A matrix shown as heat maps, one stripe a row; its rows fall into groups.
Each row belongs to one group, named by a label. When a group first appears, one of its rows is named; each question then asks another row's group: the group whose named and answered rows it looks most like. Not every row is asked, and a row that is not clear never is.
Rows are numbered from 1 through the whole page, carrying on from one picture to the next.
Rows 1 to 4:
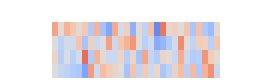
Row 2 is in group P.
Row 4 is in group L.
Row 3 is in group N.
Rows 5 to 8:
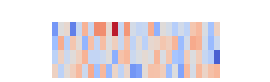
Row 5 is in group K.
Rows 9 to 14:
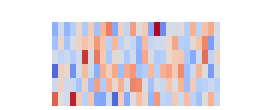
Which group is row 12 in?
K
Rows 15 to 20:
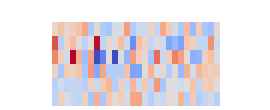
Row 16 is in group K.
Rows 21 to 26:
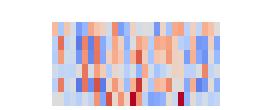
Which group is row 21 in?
L
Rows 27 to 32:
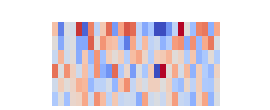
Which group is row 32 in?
N
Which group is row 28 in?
L
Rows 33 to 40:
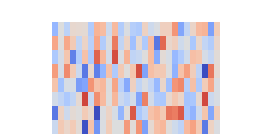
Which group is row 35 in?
K
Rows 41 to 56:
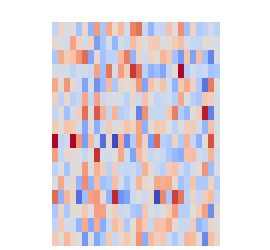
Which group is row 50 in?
K
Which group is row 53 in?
L
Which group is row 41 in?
P
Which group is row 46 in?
N
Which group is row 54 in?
N
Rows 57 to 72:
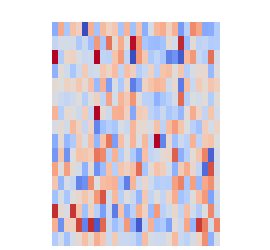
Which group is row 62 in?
P
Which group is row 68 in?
L
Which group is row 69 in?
N
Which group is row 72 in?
N
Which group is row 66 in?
N
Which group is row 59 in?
K
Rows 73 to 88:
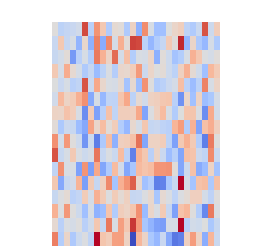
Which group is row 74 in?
P
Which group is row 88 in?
K
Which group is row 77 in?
N
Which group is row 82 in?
K
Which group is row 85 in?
K
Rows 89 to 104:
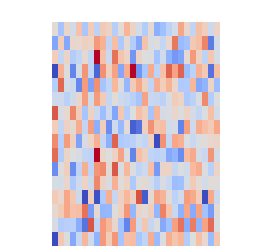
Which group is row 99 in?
K
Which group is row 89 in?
P
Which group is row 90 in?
N
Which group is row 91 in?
K
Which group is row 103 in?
L
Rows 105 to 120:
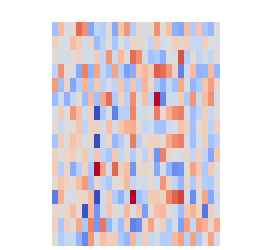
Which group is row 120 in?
L
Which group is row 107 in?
P
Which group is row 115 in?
K
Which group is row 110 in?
L
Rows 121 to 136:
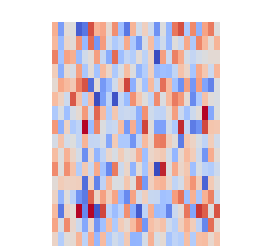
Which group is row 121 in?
L
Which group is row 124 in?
P
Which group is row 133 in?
L
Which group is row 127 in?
N
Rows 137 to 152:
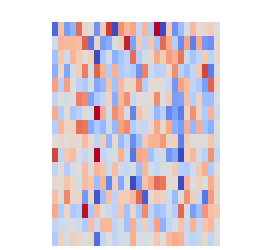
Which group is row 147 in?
N
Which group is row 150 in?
N
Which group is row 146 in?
K
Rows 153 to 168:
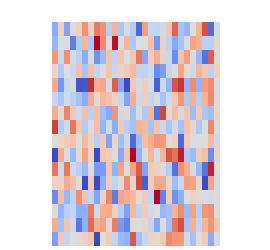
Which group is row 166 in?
L
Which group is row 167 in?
L
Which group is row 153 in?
N
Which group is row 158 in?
L
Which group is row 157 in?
L
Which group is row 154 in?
K
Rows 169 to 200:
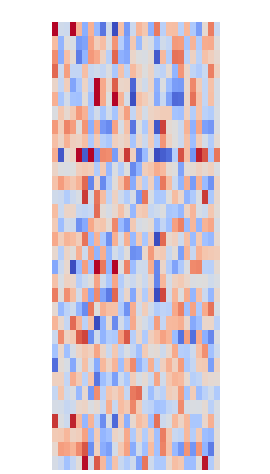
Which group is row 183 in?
L
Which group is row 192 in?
N
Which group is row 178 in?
P
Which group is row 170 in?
L
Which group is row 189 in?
L
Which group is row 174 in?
K
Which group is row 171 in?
L
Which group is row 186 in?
K
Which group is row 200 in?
N
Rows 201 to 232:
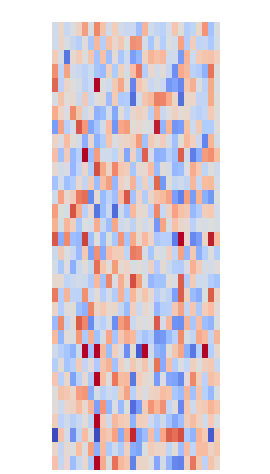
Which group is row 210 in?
N
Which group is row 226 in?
K
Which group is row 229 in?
K
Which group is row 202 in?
P
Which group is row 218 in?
K
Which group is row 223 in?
P
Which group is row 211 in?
K
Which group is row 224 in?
N
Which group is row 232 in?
K
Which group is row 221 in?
L
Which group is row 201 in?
N
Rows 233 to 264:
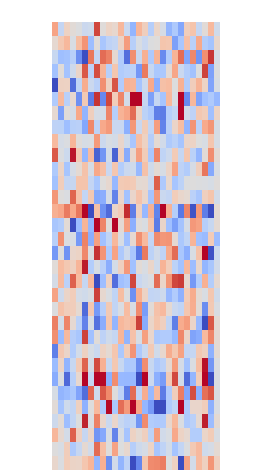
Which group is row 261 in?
N
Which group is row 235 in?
L
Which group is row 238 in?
P
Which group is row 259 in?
L
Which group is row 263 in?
K
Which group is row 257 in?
N
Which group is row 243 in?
N
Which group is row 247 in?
K
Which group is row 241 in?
K
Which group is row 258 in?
N
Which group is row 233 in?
K
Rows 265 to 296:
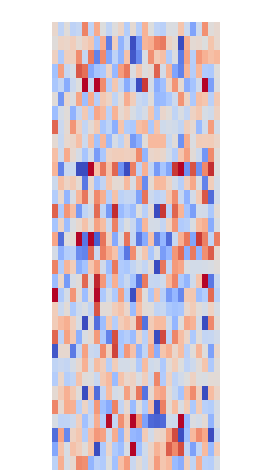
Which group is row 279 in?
N
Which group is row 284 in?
K
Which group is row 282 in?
L
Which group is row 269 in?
N
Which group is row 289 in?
N
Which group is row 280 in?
P
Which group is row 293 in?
P
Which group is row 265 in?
N
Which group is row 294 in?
N
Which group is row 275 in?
L
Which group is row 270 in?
P
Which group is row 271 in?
K
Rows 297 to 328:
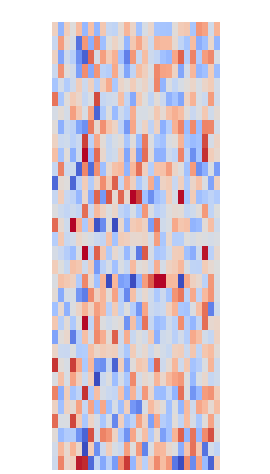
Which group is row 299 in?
L
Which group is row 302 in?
K
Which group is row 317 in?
N
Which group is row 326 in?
L
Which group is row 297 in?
P
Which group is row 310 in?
N
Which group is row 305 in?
N
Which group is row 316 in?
L
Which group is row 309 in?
P
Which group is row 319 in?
K
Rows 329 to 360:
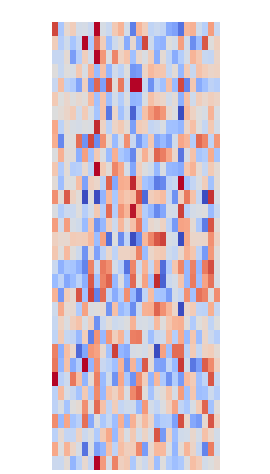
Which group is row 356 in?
N
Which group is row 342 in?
P
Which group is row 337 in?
P
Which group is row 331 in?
K
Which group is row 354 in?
K
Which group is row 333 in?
P
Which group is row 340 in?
P
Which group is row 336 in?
K
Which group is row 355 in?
P
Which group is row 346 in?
L
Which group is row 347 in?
L
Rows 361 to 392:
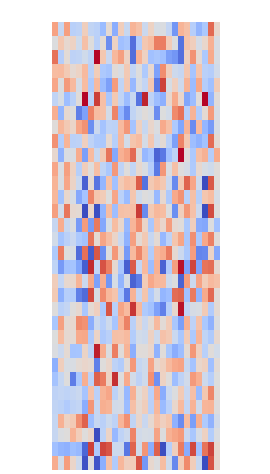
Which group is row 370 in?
P
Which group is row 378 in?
L
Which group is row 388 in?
L
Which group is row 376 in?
L
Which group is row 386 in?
K
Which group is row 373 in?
L
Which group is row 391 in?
L
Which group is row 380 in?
L
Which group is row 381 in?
P
